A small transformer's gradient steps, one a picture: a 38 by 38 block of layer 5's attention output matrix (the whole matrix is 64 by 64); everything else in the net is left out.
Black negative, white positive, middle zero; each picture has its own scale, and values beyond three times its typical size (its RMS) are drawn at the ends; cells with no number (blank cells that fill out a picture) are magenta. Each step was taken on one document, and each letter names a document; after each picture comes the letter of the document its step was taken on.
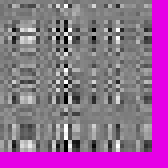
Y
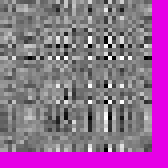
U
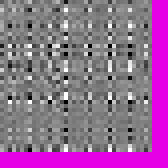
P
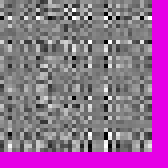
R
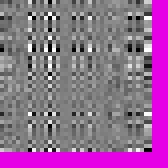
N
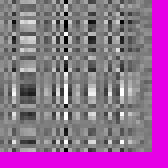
Y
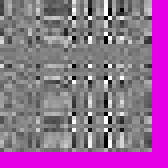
U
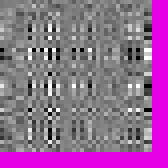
N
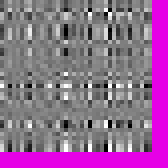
R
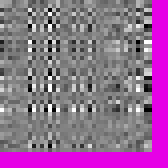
N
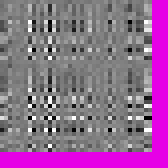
N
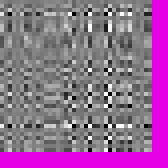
R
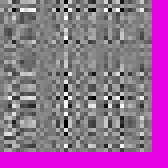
Y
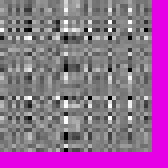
P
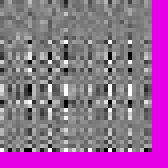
P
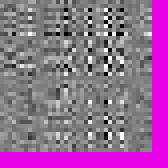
U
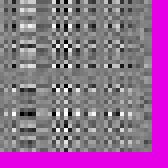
Y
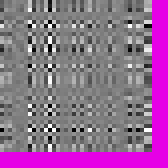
N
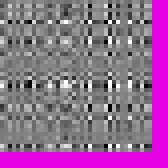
R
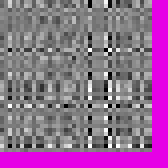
R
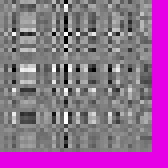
Y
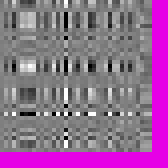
Y
